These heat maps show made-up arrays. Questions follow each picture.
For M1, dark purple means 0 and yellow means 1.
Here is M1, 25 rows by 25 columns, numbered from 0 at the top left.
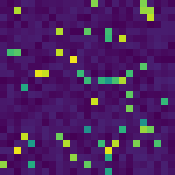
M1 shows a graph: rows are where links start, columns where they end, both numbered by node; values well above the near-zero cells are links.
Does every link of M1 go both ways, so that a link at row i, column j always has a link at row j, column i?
no
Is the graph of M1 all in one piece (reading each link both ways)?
yes
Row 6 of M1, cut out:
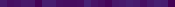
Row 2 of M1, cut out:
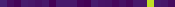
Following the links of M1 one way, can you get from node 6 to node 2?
no
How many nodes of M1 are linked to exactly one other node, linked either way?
3
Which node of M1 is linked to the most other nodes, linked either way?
node 20
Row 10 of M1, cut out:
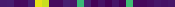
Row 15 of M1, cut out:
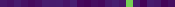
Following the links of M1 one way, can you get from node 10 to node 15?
yes
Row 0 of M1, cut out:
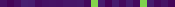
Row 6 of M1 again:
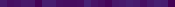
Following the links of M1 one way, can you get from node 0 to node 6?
yes
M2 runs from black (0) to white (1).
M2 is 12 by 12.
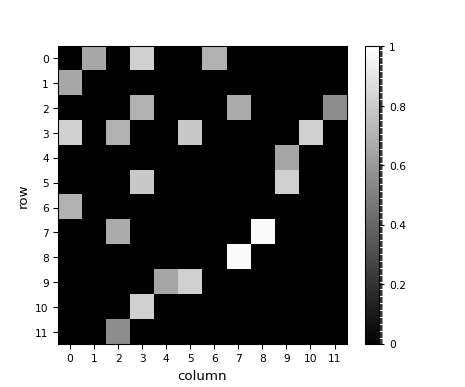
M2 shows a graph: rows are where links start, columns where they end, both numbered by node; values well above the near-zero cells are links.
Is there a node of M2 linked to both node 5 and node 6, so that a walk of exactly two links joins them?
no
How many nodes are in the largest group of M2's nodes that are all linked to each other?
2
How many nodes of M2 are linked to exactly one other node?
6
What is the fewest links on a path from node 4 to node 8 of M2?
6
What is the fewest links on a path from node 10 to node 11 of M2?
3
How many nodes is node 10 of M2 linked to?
1
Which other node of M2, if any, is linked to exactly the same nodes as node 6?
node 1
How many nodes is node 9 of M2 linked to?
2
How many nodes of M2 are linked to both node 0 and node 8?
0
